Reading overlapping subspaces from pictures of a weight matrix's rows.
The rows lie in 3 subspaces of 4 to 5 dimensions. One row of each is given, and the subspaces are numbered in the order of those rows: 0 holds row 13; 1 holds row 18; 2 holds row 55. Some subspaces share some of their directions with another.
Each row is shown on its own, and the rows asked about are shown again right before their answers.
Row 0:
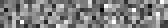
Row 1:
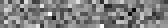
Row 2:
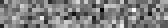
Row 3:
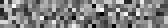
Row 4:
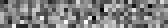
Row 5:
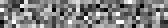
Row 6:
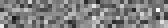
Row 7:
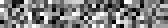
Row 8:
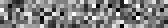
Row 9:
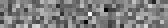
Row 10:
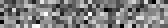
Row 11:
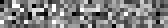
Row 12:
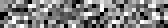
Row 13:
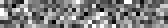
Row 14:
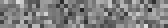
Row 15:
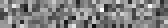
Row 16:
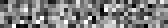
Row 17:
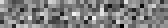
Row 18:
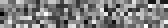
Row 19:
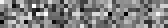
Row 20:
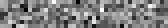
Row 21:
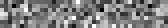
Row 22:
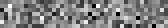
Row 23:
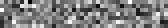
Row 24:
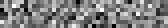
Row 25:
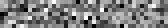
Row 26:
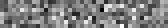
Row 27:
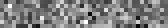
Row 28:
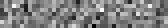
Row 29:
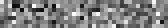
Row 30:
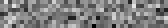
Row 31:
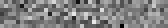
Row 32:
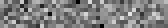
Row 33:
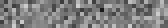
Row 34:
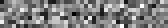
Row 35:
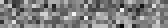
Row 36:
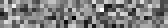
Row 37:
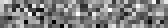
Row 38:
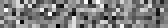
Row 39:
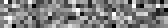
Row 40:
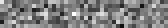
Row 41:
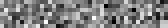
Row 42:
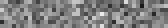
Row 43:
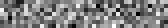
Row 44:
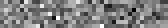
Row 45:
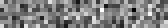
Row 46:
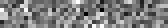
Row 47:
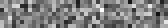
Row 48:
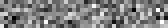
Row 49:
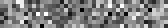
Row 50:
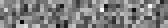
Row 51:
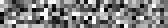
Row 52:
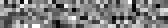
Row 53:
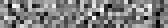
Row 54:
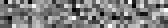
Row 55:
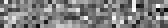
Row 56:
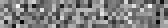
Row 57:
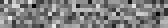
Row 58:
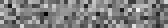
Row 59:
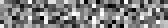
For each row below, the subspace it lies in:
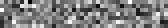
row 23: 2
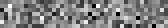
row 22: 1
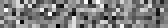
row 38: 2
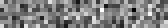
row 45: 2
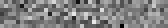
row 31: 2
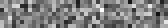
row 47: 2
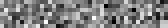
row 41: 2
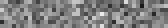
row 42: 2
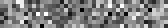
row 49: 1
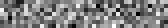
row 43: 1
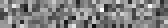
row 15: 0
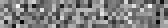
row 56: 0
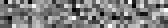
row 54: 2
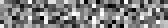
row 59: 2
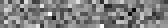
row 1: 0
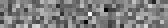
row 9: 1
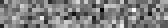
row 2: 2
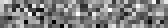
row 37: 1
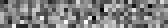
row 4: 1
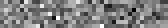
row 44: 0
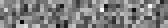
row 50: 2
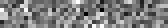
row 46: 2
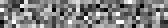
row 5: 2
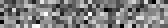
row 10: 1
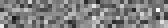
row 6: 2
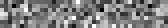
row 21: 0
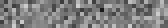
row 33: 1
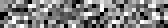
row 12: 2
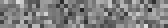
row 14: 1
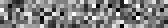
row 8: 1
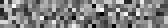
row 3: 0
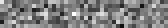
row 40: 1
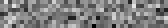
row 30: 2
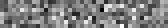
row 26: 0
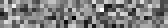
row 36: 0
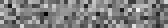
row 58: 1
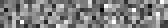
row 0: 2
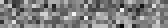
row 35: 1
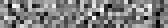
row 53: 1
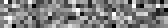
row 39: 2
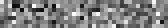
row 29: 1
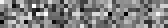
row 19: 1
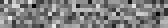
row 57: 2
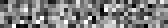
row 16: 1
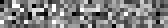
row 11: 1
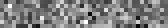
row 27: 1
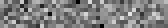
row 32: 0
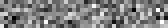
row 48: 2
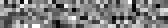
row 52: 2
